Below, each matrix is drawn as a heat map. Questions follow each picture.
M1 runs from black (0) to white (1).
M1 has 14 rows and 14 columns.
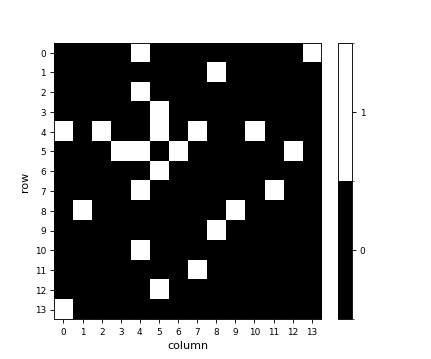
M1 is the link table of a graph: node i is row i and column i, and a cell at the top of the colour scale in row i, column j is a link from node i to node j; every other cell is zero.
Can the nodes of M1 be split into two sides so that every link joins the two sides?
yes
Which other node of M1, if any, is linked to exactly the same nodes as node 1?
node 9
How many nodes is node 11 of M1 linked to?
1
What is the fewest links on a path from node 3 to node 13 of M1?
4
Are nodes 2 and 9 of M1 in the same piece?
no
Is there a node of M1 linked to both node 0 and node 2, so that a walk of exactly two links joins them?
yes
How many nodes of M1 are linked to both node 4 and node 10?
0
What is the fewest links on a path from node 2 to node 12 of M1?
3
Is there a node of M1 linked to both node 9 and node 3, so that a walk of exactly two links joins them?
no
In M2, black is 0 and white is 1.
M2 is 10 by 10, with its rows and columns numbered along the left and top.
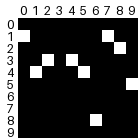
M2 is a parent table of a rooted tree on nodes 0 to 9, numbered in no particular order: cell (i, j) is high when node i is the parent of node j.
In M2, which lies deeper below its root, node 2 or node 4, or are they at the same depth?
the same depth
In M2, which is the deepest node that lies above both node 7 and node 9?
4
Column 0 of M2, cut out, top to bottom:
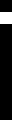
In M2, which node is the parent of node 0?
1
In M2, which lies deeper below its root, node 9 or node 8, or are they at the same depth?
node 9
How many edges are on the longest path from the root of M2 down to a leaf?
3
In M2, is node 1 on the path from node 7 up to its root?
yes
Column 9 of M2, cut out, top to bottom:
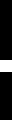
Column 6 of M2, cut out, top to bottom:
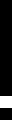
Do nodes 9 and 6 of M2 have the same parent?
no
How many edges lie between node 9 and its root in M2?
3
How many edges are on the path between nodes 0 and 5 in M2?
3
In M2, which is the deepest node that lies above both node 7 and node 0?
1
